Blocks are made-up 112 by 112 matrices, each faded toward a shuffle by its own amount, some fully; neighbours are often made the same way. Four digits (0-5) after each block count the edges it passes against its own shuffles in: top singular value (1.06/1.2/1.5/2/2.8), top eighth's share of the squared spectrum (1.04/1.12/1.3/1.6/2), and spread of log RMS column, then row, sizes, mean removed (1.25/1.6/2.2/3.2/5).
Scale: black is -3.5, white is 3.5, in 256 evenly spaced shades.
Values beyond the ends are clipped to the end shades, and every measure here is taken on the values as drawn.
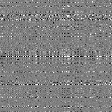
5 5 2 4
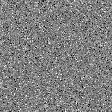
3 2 0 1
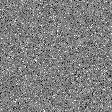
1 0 0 0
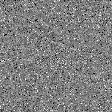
3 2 0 1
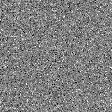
3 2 0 1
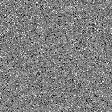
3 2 0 1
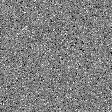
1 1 0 0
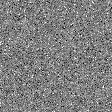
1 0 0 0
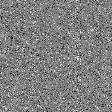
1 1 2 0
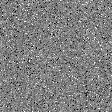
0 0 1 0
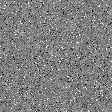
0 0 0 0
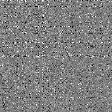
2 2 3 3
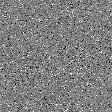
0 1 0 1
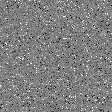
0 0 0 0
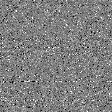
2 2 0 2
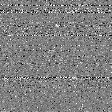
2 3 0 4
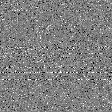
2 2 0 3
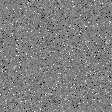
0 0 0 0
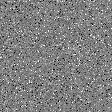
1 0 0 0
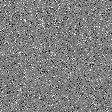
2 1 0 0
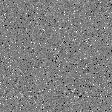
2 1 0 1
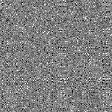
4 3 2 2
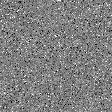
2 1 0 0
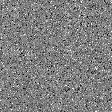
3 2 1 0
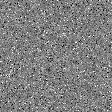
2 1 0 0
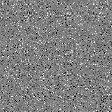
3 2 1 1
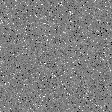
0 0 0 0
